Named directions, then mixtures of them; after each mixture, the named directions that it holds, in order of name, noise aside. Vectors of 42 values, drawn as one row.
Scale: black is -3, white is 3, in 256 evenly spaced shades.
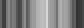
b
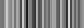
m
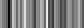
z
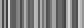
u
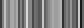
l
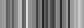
b, m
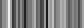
z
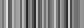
m, z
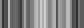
b, u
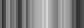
b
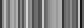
l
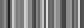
l, z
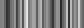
m, z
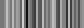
m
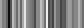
z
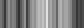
b
